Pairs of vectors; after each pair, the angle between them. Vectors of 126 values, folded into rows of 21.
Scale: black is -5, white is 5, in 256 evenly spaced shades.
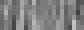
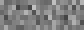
orthogonal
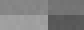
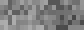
partly aligned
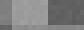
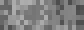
partly aligned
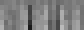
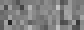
partly opposed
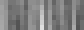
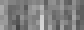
nearly parallel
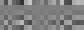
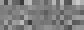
nearly parallel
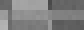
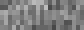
partly aligned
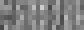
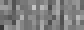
nearly parallel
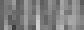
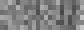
partly opposed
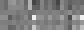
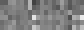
nearly parallel
